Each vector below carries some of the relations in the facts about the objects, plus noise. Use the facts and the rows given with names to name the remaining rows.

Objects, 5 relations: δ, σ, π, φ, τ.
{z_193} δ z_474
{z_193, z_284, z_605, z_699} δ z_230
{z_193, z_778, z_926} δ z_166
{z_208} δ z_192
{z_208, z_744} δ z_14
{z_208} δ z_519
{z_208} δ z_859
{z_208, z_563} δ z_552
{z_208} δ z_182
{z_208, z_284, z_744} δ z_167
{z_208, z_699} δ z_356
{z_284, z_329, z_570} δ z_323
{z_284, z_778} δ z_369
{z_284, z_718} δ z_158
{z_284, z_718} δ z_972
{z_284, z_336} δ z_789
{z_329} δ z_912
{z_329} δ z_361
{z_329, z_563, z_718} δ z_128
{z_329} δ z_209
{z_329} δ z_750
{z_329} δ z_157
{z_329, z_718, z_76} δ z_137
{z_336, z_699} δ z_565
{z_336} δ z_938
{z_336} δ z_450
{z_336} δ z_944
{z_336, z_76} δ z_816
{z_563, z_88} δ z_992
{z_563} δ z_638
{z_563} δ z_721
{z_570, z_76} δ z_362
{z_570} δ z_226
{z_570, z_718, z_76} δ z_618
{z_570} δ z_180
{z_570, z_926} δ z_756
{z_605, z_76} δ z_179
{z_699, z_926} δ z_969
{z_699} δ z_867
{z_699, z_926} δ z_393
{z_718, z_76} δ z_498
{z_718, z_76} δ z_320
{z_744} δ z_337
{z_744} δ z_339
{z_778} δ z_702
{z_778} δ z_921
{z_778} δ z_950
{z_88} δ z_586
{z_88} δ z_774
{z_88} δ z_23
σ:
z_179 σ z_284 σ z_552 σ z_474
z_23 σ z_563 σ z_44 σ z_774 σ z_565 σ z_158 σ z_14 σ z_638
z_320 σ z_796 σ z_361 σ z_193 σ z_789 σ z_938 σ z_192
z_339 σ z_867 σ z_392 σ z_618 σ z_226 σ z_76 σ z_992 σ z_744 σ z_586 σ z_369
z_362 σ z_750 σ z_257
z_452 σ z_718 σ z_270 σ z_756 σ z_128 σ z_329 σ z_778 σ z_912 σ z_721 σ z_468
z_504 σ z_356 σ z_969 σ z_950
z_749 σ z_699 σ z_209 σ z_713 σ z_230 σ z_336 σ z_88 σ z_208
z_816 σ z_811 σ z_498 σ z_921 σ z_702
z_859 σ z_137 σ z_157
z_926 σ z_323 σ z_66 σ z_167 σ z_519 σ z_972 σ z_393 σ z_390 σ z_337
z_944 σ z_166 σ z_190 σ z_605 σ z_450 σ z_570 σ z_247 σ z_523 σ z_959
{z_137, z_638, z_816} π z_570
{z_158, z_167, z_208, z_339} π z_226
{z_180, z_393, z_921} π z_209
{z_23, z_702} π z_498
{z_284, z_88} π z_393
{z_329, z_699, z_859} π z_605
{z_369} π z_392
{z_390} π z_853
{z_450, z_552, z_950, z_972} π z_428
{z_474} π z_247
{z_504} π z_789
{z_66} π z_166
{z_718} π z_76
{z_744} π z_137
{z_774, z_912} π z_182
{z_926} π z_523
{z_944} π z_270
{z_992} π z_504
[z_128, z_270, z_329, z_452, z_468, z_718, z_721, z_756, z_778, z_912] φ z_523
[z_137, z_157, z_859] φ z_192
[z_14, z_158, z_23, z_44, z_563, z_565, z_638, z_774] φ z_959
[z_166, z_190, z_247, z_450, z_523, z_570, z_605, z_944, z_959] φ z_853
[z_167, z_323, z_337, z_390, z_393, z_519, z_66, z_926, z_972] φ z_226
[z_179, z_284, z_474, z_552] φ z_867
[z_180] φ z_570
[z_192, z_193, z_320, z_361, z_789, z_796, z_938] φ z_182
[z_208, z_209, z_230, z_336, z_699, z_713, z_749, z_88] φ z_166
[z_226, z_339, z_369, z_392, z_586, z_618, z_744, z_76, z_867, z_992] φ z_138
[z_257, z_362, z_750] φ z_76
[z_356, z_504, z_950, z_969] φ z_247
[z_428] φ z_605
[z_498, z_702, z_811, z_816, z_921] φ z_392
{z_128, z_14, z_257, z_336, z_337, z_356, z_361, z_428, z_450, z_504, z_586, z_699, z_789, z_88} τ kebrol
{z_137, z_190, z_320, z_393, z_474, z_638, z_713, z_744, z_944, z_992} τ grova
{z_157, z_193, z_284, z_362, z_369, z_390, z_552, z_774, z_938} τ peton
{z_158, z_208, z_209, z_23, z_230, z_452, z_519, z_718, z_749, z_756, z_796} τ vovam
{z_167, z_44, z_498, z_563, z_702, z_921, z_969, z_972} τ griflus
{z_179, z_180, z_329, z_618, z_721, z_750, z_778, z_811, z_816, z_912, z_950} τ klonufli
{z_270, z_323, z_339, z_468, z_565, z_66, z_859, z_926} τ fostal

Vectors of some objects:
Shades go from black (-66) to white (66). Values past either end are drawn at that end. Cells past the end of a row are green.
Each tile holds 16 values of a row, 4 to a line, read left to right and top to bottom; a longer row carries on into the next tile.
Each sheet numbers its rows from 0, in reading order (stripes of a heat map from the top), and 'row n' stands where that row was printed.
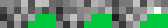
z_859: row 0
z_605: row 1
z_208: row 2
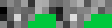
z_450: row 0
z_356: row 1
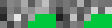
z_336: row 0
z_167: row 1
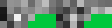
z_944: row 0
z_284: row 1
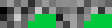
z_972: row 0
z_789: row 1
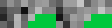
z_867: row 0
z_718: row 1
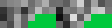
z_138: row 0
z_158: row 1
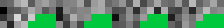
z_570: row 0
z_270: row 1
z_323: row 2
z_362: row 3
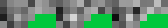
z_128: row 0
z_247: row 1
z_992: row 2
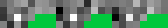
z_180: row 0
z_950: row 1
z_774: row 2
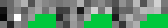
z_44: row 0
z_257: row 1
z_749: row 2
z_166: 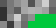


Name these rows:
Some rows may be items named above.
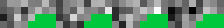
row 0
z_992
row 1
z_329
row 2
z_209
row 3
z_552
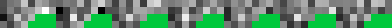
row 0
z_208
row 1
z_816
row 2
z_699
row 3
z_921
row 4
z_504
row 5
z_329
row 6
z_859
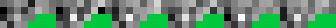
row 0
z_428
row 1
z_816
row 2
z_713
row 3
z_702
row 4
z_563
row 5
z_944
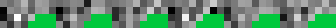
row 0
z_565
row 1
z_428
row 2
z_392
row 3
z_816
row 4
z_523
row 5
z_992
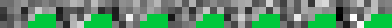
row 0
z_226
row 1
z_137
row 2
z_944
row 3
z_390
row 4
z_498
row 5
z_699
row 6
z_638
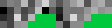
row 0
z_816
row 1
z_190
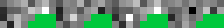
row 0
z_209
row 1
z_504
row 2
z_88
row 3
z_182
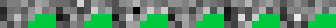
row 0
z_853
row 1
z_339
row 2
z_474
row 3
z_789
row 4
z_744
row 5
z_778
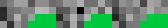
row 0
z_523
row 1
z_76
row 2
z_128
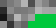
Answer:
z_468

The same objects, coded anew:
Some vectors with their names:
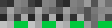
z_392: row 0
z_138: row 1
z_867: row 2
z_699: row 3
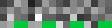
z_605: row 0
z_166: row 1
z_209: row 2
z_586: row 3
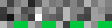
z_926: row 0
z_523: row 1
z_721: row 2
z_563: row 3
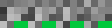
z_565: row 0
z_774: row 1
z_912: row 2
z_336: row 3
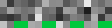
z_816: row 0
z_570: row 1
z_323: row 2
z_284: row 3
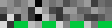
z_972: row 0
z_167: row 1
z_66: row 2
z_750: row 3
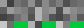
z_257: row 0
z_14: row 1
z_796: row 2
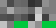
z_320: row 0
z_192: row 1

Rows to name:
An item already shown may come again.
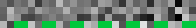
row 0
z_638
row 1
z_257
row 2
z_329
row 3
z_76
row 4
z_180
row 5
z_921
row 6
z_167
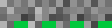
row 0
z_329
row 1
z_128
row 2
z_699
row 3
z_778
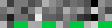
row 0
z_744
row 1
z_570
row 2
z_944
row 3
z_226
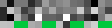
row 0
z_339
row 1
z_853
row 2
z_950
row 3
z_226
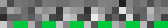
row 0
z_362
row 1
z_230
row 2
z_270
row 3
z_468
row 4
z_158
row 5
z_638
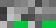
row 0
z_565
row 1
z_789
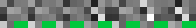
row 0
z_702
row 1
z_498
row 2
z_474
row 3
z_208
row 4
z_702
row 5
z_88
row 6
z_158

